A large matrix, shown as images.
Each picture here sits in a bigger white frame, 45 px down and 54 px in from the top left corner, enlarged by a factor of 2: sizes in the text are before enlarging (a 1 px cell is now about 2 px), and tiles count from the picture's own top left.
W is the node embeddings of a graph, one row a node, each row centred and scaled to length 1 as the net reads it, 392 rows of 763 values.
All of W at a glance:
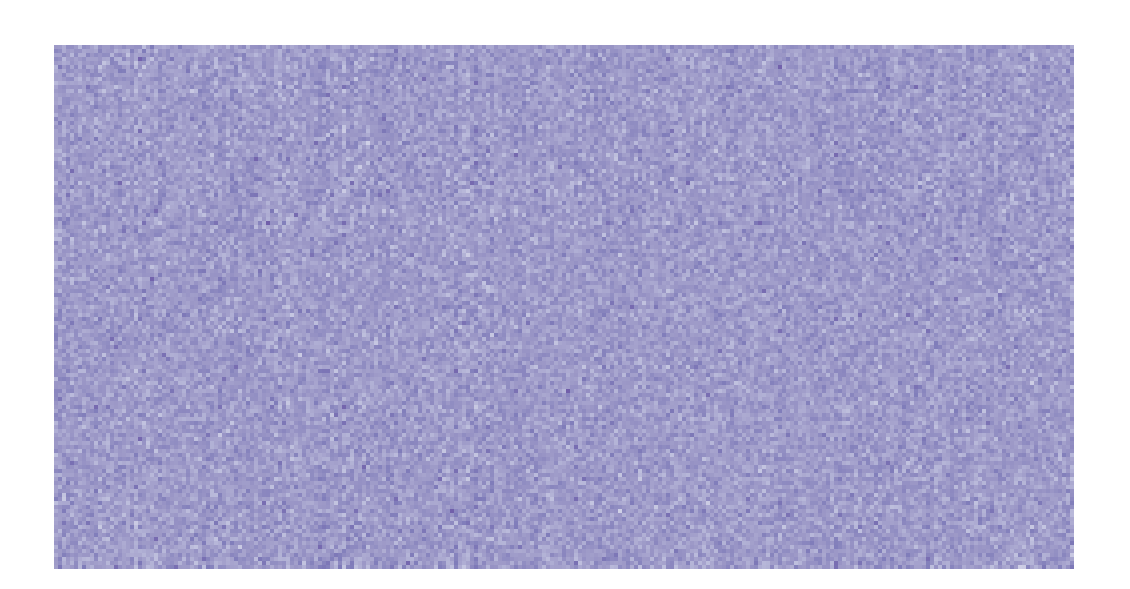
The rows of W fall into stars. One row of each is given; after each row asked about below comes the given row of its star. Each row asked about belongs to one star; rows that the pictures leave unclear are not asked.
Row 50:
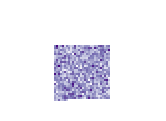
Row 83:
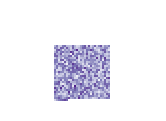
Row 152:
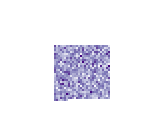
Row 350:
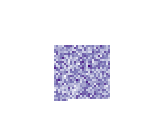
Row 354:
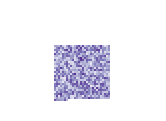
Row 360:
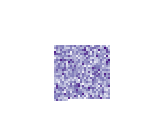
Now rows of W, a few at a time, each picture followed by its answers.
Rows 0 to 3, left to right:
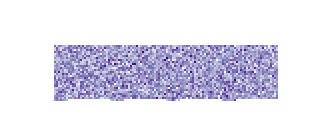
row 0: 354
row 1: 360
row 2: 152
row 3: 83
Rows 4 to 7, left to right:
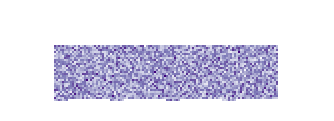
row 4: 50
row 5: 350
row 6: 350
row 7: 354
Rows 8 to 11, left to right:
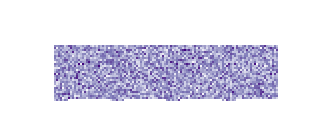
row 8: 360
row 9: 83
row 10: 83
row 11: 354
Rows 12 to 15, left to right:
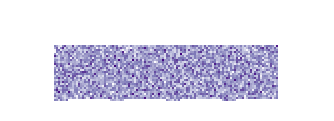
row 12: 83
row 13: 50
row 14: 83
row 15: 83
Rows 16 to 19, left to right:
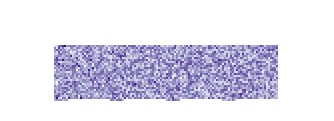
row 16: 360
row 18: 360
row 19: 50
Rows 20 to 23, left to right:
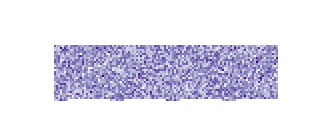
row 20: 152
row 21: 50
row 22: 350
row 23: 50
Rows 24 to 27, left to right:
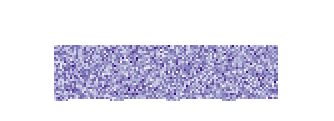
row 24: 360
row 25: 354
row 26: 83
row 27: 360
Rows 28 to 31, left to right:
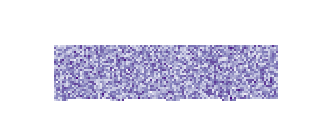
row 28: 50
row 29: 83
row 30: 350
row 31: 350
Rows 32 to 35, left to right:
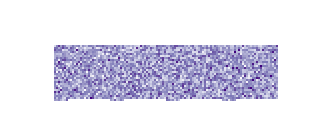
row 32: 83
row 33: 50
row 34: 360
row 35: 50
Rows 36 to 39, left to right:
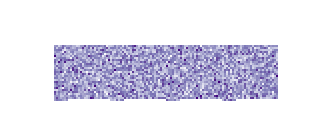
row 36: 83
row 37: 360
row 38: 350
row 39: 350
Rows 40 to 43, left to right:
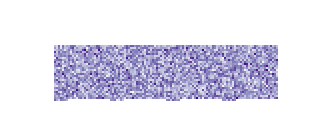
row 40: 360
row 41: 354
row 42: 350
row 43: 360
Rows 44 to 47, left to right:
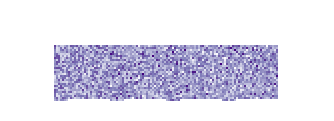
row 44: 152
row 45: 360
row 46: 83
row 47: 350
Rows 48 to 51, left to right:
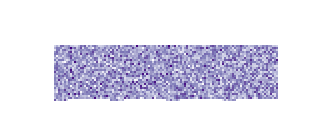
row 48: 354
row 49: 360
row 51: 360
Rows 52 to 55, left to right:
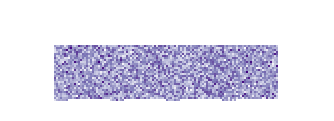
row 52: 354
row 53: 83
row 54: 350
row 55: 152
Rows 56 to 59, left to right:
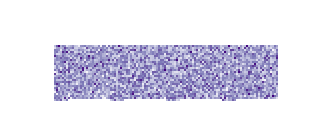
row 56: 83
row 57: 50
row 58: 360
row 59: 354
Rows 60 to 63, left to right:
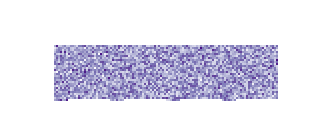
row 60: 83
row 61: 360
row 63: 83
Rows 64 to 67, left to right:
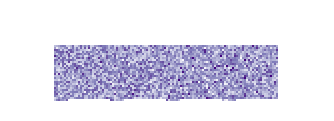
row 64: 83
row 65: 50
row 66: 354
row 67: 50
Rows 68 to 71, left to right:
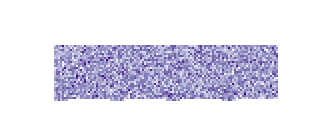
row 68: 50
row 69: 354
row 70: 360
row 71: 152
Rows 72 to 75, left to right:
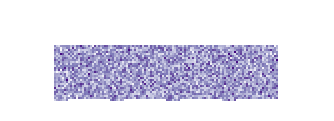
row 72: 83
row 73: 83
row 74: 83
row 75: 83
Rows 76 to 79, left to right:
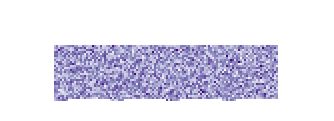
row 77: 50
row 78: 354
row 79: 50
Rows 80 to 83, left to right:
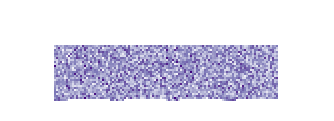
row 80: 350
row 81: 83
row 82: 152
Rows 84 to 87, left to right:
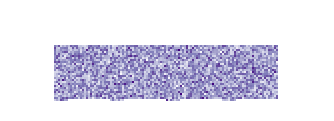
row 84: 152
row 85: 152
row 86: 354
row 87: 50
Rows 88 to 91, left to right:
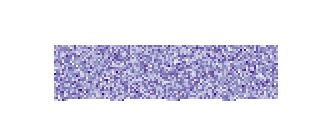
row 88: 50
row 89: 83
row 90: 50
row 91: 83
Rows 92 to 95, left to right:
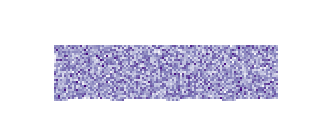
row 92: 360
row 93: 83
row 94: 360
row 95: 354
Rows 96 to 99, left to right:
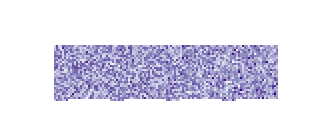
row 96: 83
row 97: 50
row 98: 152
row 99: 354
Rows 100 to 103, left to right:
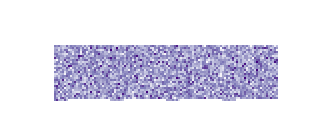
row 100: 152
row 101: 152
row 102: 360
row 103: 360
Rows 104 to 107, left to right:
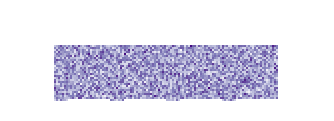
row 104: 360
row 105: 83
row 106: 354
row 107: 152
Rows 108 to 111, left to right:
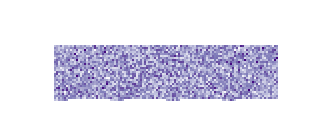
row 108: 50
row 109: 50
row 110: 360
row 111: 50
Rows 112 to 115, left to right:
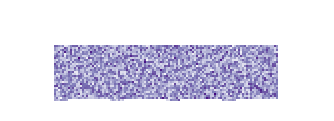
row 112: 152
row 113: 50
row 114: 50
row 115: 354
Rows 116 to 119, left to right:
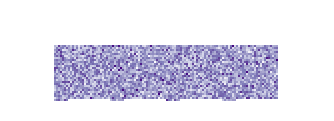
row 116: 83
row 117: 50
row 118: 350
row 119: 360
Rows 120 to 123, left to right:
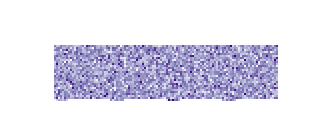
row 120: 354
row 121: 354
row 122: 152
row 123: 50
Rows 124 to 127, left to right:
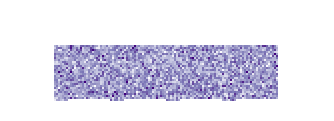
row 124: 354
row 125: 354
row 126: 354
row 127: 152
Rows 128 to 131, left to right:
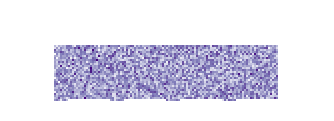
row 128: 350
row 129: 152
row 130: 350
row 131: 360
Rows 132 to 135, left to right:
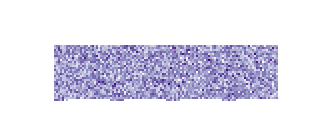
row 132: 350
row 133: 350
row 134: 350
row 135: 360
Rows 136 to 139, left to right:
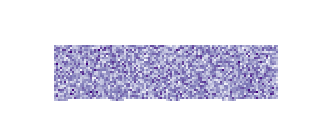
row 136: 354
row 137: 152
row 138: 354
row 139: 50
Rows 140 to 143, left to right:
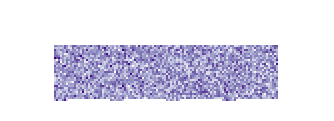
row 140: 152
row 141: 350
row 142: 354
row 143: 83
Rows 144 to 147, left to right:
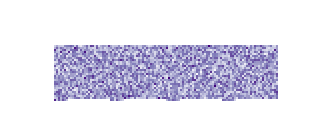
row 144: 350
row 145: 360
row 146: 152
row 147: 350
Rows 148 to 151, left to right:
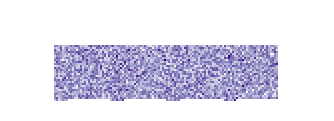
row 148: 152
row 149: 83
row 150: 50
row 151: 83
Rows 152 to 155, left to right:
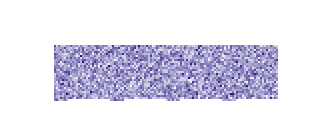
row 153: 350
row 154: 360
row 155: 360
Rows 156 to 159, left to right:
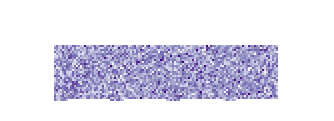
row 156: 50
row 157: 350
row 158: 50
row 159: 354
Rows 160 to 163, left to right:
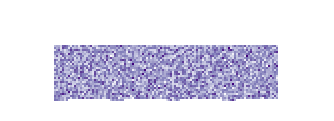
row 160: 83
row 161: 360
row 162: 50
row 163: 152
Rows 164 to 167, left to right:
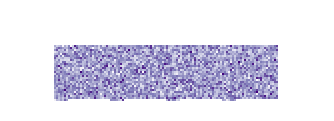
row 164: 354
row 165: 83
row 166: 152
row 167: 50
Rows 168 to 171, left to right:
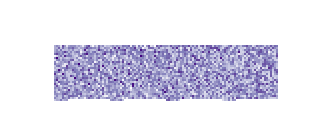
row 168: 360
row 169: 350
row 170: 152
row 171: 354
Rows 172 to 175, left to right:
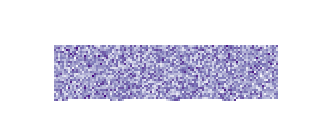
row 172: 350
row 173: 50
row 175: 83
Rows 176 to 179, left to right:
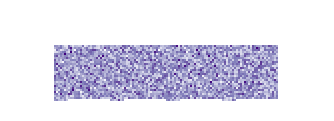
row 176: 354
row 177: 350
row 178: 360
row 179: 50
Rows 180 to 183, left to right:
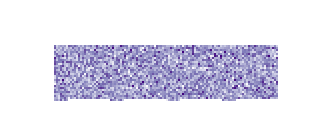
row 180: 152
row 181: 350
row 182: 354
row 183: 354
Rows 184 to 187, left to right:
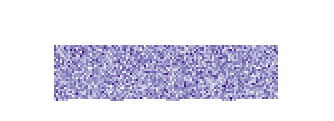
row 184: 152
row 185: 350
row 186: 50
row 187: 152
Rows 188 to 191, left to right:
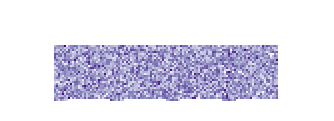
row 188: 360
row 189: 350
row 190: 360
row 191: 83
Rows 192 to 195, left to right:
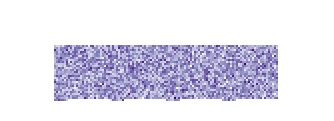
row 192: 350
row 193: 83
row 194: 152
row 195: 360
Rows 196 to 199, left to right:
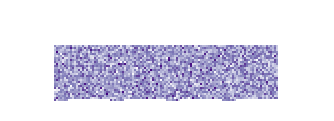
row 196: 354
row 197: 354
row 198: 360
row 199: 360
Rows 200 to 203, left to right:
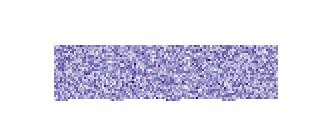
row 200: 83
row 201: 360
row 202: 350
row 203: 360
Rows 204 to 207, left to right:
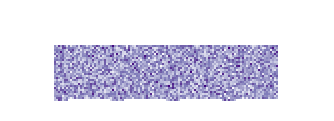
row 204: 83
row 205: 83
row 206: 152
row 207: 152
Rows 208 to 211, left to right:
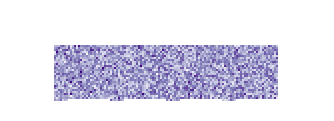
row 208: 354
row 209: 350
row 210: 50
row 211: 50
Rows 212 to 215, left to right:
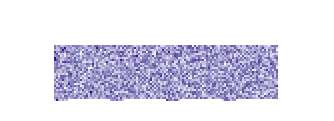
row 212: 152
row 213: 360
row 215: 83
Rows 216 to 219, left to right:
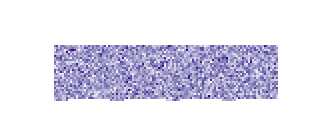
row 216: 83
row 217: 354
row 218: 50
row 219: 152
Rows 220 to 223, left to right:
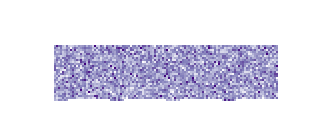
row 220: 50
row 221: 350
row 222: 152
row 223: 152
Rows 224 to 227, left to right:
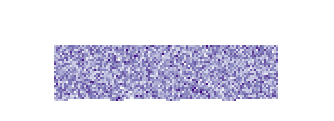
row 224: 354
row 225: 152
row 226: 50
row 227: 354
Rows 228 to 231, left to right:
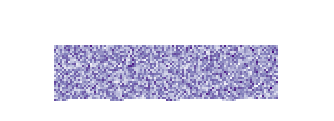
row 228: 350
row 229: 360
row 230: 350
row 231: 50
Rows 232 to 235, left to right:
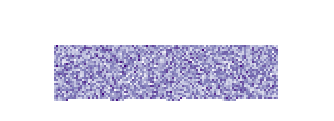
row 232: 50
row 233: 152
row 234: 83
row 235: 360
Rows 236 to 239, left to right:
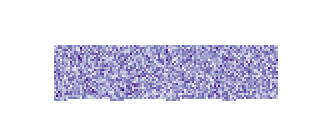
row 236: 354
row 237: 50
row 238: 152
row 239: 83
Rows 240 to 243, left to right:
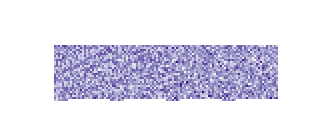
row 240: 50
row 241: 350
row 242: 152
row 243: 360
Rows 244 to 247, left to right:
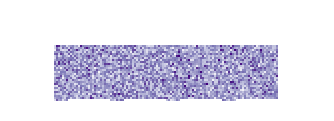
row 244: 83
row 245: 360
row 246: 50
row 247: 350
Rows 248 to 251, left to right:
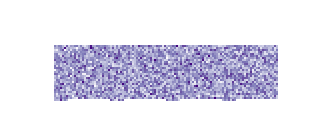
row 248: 152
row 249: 350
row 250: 360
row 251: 354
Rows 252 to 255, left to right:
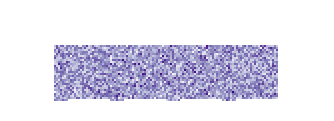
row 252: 350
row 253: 360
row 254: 83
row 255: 354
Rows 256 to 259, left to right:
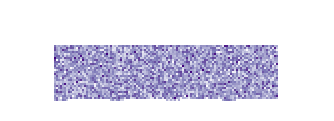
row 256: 152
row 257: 152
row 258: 152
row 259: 83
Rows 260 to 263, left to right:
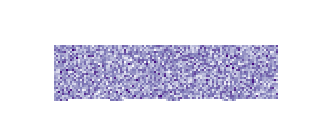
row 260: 83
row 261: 350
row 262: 83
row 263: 50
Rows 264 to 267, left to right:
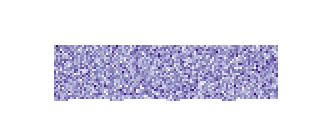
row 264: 83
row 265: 354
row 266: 50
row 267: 350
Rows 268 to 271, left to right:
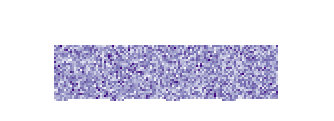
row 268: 354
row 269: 83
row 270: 350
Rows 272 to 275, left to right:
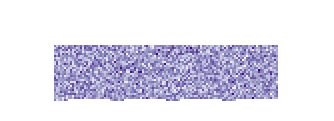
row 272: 354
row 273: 83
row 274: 350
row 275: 350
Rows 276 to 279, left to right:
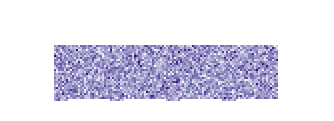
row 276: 83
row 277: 152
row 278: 83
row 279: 360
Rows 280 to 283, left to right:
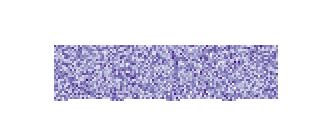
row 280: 354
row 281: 360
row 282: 83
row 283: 350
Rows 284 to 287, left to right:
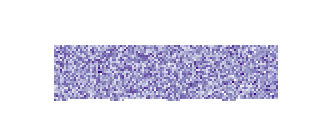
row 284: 350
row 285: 360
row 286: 50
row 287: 350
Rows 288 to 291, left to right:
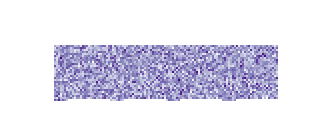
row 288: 350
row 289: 152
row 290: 83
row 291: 360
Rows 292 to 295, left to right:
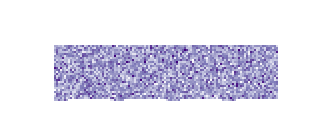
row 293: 50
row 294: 83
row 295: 152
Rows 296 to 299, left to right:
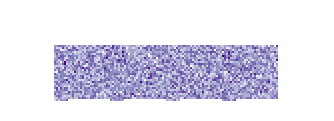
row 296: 83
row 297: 50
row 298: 152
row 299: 83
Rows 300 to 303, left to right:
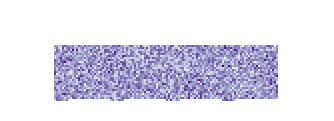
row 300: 83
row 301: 50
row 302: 354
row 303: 350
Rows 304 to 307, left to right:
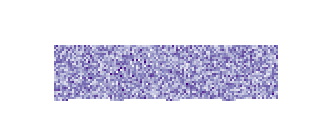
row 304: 50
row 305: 50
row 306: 354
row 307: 152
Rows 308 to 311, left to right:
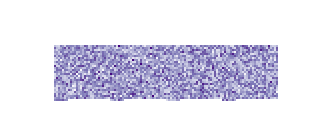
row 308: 350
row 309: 50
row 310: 354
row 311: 354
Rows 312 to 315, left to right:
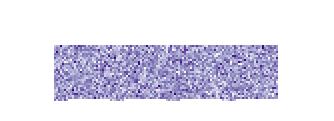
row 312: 354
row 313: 152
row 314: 83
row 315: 50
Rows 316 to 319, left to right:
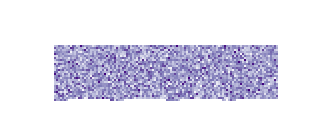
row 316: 360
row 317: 152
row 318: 360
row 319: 50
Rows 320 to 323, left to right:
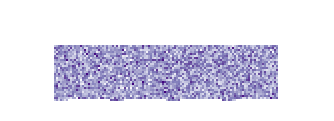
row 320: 360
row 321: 350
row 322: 83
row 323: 152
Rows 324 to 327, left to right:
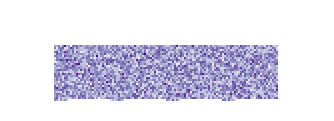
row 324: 360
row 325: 50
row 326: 360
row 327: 360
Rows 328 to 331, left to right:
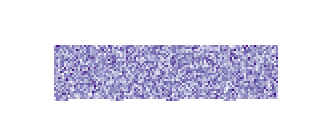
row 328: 83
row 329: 152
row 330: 350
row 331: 354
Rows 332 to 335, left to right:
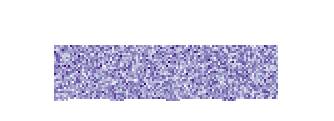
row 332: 152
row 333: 360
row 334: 350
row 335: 152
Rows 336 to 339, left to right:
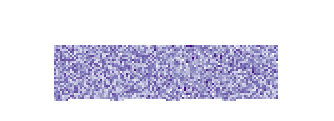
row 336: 83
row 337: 360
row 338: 354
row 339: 83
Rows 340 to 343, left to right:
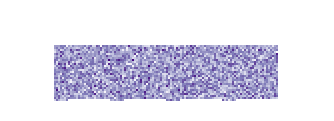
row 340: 83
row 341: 50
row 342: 354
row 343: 354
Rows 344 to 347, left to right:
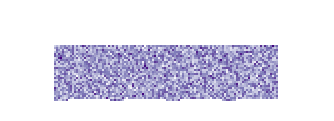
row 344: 83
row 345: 350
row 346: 360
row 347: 152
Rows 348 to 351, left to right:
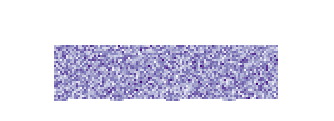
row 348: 350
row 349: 50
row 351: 360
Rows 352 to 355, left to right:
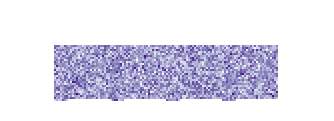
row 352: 50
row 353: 83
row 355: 350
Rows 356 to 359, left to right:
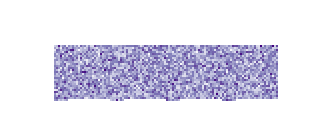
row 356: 83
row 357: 152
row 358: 152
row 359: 350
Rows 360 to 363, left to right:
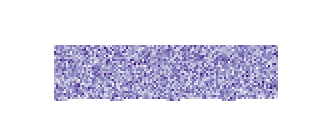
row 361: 360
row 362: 83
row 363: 152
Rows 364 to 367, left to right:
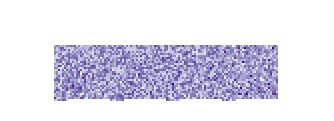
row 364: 50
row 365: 50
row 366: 152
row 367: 354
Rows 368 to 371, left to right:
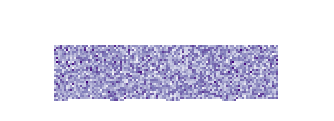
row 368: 350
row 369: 83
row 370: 354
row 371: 83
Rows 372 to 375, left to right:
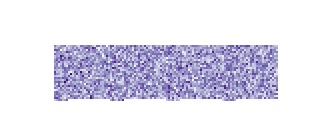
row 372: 83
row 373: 152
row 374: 360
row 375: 360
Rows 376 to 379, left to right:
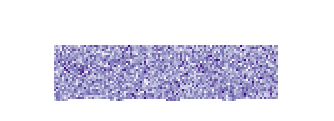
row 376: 83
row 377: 50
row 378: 350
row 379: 50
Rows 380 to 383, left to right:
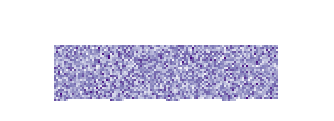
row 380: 354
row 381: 350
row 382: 350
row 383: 360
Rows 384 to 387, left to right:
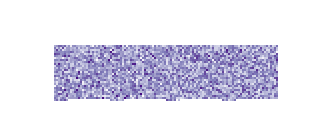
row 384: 360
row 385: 360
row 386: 350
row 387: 83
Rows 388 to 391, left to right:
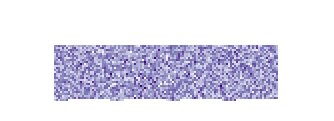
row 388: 83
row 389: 360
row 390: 360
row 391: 83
